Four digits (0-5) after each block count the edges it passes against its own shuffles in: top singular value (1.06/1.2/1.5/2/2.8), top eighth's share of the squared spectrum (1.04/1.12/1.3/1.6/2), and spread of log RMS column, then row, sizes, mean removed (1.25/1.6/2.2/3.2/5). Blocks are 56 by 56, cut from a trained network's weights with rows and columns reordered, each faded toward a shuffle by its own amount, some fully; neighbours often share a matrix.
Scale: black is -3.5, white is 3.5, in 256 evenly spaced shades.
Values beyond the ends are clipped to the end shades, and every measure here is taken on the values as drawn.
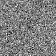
1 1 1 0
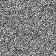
0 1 0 0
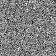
0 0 0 0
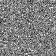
1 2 0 0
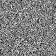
2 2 0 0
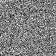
0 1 0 0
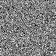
0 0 0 0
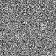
3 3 1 0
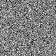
0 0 0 0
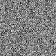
2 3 1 0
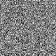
3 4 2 1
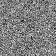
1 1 0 0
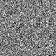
3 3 1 0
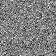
0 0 0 0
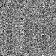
3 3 1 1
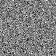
0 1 0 0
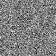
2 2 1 0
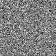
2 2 0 0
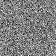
0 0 0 0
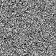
1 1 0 0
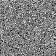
0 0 0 0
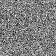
0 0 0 0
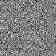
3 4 2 2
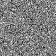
1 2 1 0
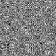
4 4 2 1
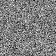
1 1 0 0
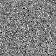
2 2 1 1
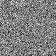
1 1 0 0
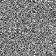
3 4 2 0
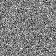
1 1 0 0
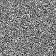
2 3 0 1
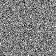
0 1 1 0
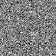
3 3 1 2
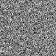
2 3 1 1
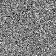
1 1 0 0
